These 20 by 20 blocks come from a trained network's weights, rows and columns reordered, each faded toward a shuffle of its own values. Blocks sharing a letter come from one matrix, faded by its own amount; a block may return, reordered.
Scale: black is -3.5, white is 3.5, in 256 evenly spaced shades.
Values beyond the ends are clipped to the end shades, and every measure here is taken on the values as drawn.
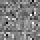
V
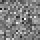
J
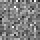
J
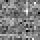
V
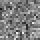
J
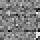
V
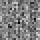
J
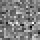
J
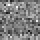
V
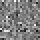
J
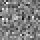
J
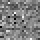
V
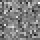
J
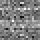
V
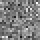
J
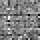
V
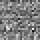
V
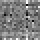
V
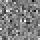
J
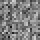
J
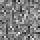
J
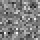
J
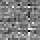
V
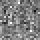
J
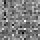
V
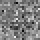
V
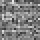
V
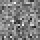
J
